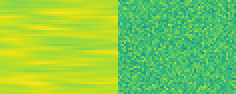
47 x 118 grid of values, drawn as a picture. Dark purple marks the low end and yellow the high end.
It is made of 1 by 2 panels. Panel 1,1: very high, streaked across, faint in contrast. Panel 1,2: high, fine-grained.
